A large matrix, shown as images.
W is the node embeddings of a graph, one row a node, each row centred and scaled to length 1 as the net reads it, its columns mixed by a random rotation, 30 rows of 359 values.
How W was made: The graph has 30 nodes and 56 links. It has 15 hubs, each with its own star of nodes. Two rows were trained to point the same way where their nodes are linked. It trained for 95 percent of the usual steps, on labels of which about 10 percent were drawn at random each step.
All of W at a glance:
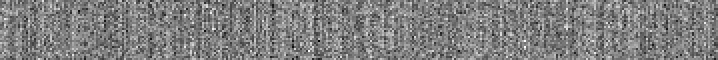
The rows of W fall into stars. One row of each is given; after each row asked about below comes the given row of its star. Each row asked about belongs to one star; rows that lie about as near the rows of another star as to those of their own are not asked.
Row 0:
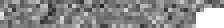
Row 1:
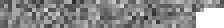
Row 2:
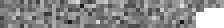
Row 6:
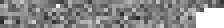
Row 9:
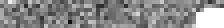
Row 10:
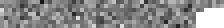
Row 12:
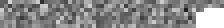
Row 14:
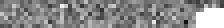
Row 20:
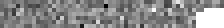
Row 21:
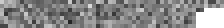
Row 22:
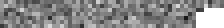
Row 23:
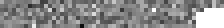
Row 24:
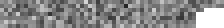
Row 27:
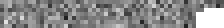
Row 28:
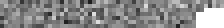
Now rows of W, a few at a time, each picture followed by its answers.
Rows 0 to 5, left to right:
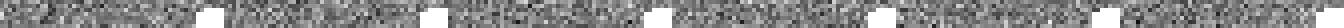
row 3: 2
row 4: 21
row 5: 6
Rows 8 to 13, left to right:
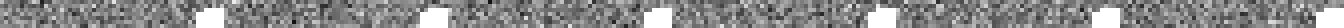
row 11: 14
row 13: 12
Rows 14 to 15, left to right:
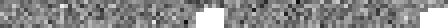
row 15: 1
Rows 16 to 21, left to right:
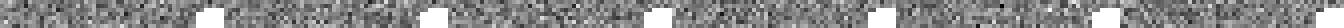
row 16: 27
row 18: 24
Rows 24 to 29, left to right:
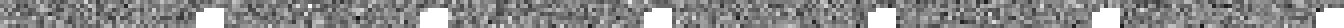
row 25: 9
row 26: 0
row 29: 22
